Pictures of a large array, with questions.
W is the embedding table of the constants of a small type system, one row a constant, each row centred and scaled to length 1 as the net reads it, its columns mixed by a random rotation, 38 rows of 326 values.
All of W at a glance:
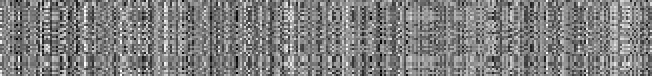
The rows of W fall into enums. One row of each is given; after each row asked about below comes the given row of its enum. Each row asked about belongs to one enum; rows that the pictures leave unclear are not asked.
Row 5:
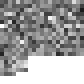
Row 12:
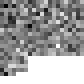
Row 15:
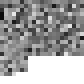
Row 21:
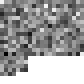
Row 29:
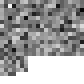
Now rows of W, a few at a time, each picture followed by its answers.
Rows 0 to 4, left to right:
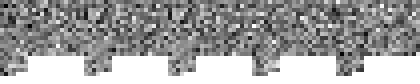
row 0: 12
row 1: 15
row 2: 15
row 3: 5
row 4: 21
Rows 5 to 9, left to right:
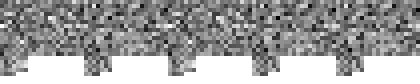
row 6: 29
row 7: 5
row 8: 29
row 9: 29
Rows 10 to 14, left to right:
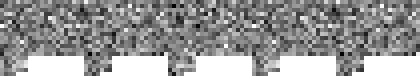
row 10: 5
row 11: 21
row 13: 5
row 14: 21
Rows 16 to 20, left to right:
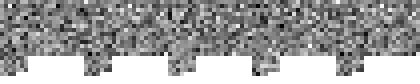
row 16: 29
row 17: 21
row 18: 15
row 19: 12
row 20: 21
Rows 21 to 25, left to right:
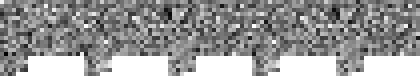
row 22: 5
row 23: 15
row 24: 5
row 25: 15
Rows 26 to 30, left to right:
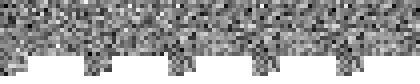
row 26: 12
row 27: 21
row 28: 29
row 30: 29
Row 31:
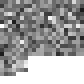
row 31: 5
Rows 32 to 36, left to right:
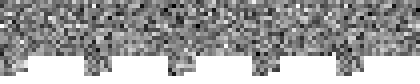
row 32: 5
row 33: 29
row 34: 12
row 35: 21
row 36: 29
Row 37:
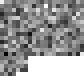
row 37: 21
